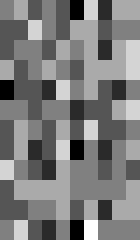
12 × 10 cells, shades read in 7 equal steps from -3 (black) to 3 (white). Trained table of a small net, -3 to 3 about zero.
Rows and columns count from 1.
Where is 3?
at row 12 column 7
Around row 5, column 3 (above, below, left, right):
0 -1 -1 -2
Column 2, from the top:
1 -1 0 -1 -1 0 1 1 0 1 -1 2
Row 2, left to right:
-1 -1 2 0 -1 1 1 -1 0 0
